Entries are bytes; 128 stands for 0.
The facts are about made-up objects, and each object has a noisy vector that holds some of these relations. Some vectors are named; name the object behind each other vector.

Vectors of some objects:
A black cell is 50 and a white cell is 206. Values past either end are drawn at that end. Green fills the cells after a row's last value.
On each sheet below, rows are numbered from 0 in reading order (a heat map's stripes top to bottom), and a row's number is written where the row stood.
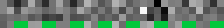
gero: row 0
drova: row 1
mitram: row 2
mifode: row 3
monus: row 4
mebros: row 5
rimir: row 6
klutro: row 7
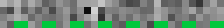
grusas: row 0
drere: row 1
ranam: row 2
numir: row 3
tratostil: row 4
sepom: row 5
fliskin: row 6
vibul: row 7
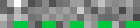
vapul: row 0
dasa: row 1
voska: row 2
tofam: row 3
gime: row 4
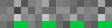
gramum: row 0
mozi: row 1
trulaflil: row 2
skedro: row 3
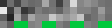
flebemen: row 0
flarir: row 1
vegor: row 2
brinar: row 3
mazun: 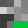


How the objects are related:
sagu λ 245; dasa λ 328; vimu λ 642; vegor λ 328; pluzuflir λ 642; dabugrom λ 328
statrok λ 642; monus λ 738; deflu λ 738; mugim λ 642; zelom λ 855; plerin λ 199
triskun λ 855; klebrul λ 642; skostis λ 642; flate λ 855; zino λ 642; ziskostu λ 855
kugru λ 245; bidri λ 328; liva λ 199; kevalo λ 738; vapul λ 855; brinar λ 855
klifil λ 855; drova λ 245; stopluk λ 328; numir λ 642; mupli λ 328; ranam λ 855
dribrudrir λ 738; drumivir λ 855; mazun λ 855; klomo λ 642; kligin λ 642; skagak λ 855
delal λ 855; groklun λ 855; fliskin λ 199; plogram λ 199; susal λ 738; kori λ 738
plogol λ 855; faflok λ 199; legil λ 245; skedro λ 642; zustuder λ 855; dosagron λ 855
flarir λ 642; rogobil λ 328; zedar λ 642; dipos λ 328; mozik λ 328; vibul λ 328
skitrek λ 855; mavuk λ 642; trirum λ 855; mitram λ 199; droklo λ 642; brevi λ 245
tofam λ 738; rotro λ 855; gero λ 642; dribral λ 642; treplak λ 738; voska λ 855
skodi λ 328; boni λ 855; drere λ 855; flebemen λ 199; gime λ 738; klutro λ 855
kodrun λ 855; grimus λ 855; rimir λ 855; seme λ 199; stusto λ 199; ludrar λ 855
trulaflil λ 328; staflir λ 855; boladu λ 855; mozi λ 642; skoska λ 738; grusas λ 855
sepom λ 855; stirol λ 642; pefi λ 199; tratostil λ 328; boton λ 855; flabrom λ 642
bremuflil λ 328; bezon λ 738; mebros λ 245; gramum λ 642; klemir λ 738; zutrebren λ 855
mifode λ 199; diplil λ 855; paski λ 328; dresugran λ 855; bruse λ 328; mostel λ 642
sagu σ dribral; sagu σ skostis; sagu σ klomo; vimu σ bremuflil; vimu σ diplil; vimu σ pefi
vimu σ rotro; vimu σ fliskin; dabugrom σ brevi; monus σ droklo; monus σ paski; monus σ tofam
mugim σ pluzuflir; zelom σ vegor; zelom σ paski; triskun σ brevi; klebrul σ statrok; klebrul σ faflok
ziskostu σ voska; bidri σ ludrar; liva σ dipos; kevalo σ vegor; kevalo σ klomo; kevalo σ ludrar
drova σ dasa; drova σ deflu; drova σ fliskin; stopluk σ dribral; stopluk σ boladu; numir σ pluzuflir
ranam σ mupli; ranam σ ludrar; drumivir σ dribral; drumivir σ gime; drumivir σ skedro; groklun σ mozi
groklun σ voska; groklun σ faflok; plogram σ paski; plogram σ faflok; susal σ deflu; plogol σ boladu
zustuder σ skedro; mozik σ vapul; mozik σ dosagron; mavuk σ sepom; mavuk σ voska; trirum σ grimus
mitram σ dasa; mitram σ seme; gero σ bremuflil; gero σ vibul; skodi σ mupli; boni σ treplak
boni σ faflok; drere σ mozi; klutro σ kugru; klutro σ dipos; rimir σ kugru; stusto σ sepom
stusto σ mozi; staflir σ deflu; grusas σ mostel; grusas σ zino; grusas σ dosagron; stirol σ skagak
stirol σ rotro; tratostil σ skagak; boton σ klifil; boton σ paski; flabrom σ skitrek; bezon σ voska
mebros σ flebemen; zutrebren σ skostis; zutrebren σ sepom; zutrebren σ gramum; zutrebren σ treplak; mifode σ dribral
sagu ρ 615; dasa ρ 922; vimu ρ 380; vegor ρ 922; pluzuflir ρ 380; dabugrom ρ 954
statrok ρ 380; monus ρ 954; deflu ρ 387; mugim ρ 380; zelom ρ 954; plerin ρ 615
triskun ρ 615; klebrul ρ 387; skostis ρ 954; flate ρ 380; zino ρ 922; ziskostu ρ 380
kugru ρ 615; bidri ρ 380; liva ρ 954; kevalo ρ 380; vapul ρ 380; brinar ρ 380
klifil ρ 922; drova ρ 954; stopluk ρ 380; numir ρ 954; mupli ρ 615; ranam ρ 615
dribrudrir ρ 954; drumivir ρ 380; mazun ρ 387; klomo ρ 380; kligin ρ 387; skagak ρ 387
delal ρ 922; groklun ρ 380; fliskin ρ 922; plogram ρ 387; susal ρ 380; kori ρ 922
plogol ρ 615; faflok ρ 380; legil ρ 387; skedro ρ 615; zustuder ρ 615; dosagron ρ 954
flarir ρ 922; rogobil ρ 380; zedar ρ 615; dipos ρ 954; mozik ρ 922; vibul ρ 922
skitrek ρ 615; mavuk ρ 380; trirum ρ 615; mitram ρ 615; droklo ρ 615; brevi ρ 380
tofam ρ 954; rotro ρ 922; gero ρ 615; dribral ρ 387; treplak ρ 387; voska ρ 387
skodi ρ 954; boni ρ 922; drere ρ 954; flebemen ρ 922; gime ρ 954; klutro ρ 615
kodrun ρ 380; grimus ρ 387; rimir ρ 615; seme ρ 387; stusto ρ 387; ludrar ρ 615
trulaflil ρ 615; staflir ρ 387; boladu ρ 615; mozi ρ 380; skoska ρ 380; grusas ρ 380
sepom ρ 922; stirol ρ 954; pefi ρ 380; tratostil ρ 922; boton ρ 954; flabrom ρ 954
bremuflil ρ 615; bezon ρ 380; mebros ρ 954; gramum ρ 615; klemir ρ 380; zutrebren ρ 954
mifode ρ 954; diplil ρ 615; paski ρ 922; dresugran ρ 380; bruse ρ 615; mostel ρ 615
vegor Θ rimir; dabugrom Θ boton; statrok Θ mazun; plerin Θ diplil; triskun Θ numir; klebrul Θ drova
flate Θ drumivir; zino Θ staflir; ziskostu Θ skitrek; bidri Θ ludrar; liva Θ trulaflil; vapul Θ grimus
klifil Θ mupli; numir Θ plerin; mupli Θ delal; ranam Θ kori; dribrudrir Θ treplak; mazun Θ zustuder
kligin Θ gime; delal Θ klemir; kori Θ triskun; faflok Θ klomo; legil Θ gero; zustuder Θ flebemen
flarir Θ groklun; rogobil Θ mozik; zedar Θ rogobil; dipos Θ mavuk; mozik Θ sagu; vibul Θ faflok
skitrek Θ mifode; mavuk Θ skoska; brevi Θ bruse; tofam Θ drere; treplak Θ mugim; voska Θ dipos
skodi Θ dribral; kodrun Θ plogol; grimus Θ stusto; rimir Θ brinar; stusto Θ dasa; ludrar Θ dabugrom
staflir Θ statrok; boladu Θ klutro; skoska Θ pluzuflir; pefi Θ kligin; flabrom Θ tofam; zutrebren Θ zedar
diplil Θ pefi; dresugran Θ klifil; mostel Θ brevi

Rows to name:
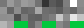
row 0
dribrudrir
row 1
vimu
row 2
mostel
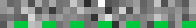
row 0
legil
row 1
dipos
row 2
skitrek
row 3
statrok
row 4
kligin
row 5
paski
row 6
stusto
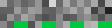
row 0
boni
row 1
triskun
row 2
dresugran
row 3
liva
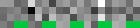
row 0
stopluk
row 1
mugim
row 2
skoska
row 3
dosagron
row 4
zutrebren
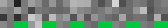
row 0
susal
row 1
mavuk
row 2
kori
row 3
plogol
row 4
sagu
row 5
kugru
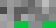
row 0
flabrom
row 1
faflok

